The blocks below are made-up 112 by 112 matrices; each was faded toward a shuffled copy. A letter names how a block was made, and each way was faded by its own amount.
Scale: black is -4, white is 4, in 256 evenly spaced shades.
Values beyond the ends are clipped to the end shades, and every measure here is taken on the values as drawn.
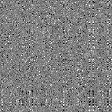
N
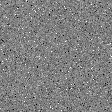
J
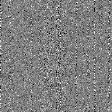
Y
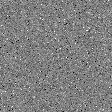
J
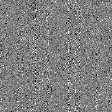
Y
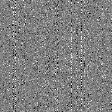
Y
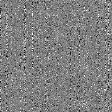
Y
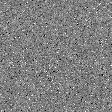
J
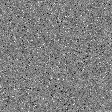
J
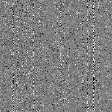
Y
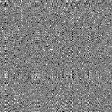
N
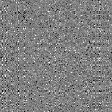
N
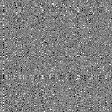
N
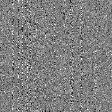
Y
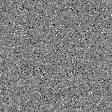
J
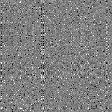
N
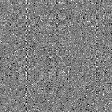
N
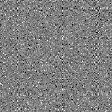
N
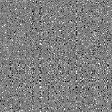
N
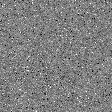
J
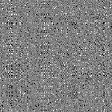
N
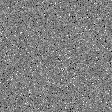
J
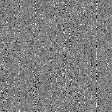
Y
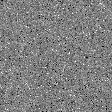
J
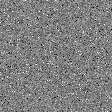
J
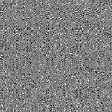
N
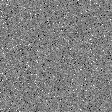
J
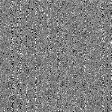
Y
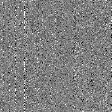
Y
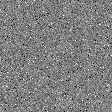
J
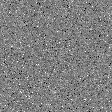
J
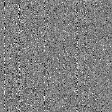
Y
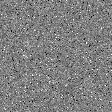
J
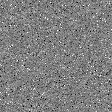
J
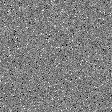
J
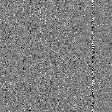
Y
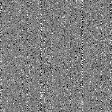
Y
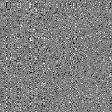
N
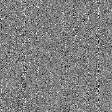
Y
